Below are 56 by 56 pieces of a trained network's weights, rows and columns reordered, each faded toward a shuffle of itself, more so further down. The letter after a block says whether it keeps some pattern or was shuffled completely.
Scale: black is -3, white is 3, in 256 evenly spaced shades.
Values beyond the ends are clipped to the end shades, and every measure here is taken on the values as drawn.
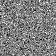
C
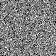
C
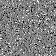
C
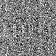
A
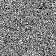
A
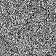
C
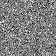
C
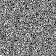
C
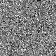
C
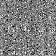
A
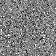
A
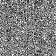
A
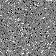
C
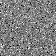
C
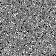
C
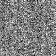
A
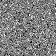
C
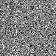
A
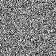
A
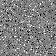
C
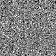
A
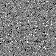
A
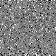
A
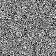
A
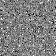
A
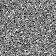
C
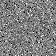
C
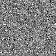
A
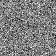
C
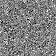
C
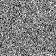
A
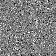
C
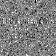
A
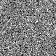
C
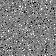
C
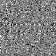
A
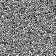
C
